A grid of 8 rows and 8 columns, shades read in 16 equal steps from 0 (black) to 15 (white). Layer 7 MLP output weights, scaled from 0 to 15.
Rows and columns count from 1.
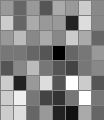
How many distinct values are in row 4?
5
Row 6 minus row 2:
0 -4 -1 4 -4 13 -1 -3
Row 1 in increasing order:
5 6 8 9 9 9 10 12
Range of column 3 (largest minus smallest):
5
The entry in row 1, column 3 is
9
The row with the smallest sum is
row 4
